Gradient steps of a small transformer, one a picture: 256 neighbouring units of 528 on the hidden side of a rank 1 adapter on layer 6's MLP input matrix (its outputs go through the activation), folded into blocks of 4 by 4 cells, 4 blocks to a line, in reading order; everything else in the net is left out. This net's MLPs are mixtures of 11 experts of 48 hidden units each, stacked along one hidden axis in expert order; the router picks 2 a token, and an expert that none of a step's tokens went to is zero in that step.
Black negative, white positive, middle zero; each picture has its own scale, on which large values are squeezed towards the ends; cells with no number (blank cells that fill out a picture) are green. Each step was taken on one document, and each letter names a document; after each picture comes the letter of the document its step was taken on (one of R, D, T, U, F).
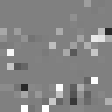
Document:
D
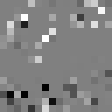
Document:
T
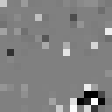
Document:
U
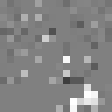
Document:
U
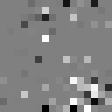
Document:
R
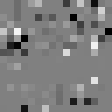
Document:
D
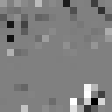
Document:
U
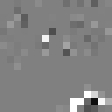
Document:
U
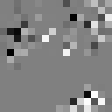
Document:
U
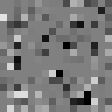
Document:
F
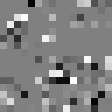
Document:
T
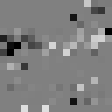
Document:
D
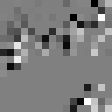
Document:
F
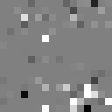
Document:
R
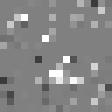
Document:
T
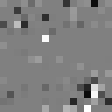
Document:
R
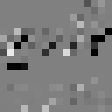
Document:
D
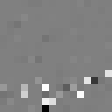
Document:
T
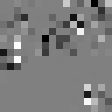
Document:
F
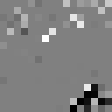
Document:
R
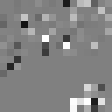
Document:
F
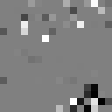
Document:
R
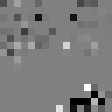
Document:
U
